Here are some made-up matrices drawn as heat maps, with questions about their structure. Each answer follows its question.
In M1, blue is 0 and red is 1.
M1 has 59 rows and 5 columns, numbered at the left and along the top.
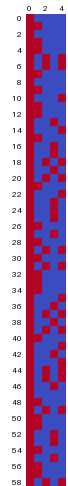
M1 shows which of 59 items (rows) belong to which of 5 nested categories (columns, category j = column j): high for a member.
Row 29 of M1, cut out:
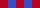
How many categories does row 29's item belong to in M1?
3
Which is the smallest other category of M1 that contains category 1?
0
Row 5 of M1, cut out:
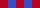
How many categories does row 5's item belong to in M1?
3
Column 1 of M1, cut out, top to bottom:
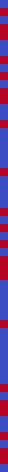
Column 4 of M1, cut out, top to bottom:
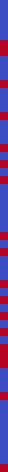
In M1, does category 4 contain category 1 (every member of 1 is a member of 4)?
no
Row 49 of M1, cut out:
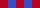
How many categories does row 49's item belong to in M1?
3
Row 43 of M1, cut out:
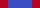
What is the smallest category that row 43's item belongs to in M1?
4
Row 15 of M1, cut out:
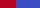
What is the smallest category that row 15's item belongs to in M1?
1
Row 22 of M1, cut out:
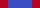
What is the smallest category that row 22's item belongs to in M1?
4
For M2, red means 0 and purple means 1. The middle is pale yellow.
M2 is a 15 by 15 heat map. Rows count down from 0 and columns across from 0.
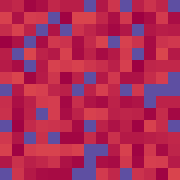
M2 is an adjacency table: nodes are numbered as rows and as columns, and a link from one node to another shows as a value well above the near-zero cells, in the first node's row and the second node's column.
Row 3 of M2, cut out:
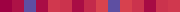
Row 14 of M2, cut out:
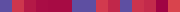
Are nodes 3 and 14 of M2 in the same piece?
no
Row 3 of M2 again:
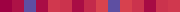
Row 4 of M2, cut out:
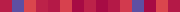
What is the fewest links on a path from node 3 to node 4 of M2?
3
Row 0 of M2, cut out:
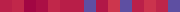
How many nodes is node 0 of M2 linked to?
3
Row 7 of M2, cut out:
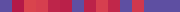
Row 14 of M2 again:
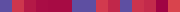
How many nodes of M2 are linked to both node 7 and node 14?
3
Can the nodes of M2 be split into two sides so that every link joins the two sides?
no
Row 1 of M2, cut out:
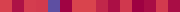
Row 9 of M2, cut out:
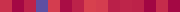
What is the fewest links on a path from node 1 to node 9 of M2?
5
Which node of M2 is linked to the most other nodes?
node 7
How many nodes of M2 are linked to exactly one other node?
5
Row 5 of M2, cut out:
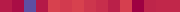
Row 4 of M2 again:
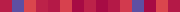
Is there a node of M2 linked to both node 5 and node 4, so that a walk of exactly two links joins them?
no
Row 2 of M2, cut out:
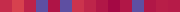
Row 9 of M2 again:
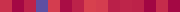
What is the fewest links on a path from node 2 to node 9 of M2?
2
